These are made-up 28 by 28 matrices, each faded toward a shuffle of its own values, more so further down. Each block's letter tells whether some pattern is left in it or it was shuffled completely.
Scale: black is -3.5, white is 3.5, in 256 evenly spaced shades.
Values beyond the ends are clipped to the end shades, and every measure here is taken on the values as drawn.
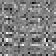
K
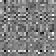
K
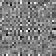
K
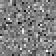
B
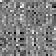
K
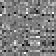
K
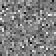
B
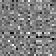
K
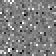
B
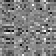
K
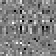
K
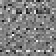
K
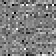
K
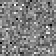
B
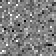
B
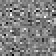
K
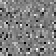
K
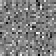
K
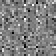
K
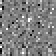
K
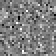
B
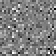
K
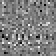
K
